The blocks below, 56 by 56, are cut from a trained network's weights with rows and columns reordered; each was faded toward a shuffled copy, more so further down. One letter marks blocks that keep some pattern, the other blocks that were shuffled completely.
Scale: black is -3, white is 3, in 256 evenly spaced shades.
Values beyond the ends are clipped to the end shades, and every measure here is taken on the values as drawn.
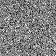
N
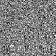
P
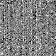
P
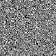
P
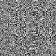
P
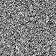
N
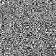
P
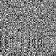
P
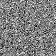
N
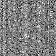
P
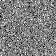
N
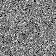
N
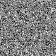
N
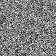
N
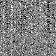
P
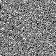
N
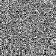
P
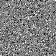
N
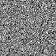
P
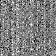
P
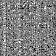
P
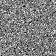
N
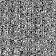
P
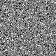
N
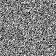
N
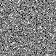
N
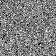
N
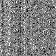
P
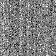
P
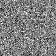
N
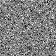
N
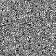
P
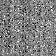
P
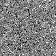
N
